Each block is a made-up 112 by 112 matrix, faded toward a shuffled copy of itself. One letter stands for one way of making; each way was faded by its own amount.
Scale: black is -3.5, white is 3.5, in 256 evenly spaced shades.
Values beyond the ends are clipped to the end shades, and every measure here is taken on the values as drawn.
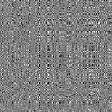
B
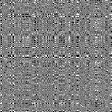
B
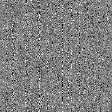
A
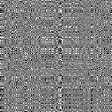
B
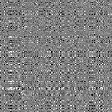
B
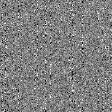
A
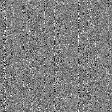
A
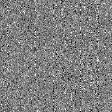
A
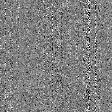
A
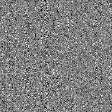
A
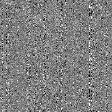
A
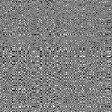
B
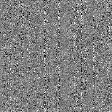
A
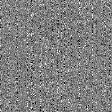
A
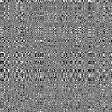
B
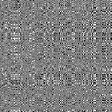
B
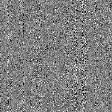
A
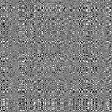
B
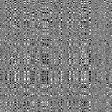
B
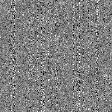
A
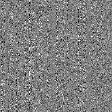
A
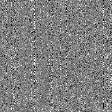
A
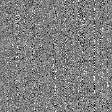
A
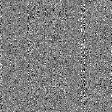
A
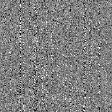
A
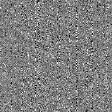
A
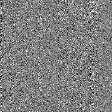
A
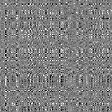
B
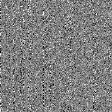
A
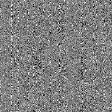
A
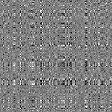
B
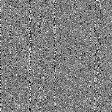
A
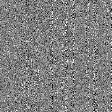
A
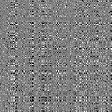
B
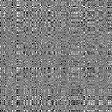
B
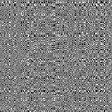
B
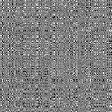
B
